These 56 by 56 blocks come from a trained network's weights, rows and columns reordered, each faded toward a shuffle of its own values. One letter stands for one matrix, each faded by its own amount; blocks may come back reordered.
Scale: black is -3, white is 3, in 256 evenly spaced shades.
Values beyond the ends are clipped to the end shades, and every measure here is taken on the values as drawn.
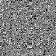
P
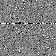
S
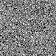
S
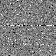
S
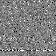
S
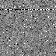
S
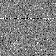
P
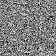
P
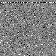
S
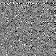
P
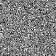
S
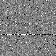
S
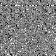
P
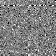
P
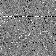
S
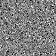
S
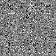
P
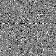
P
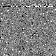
S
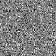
P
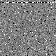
S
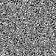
S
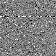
S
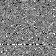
S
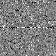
P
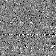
P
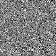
S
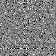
P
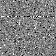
P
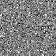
S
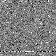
S
